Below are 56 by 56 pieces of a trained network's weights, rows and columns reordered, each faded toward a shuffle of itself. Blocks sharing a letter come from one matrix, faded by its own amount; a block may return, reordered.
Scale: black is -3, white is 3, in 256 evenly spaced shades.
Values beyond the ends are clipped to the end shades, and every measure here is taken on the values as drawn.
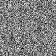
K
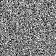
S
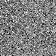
S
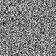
K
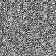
K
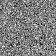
S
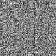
K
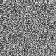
K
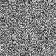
K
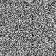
K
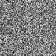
K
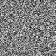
K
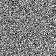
S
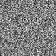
K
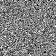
S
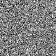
S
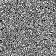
S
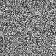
K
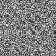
K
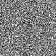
K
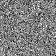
S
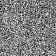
S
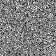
S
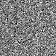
S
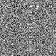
K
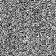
K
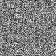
K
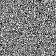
S
